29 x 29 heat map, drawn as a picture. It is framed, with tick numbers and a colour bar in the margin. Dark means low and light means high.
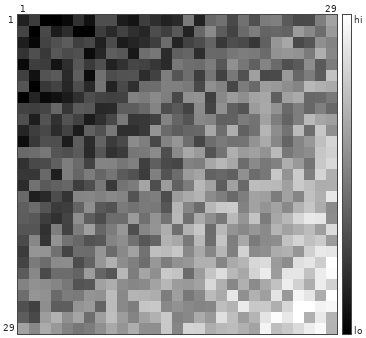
The histogram is bell-shaped. There is an overall slope up to the bottom right. The texture is fine-grained noise. No regular stripes run through it. The bottom right is the ninth with the highest average.
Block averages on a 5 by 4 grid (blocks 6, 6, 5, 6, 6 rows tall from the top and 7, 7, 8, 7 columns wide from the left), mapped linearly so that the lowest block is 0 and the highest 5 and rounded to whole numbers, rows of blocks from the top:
0 0 1 2 / 0 1 2 3 / 1 2 3 4 / 2 2 3 4 / 2 3 4 5
